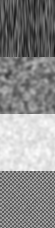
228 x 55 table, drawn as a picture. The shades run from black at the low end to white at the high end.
It is made of 4 by 1 panels. Panel 1,1: low, streaked downward. Panel 2,1: middling, blotchy. Panel 3,1: very high, blotchy, faint in contrast. Panel 4,1: middling, checkered, strong in contrast.
